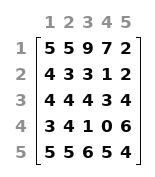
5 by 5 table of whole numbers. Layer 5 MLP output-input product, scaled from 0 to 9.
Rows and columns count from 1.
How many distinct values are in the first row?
4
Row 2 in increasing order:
1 2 3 3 4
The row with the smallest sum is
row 2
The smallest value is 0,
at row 4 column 4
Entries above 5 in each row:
2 0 0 1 1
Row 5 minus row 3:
1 1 2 2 0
